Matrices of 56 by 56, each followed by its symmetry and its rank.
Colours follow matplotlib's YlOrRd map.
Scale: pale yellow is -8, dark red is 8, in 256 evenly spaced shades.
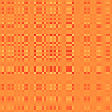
symmetric, rank one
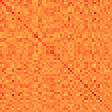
symmetric, rank five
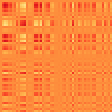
symmetric, rank one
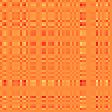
symmetric, rank one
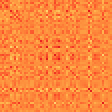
symmetric, rank three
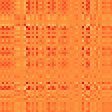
symmetric, rank two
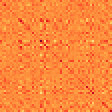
symmetric, rank five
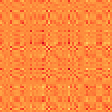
symmetric, rank three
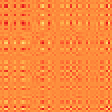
symmetric, rank two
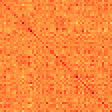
symmetric, rank five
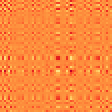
symmetric, rank two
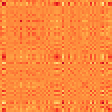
symmetric, rank three
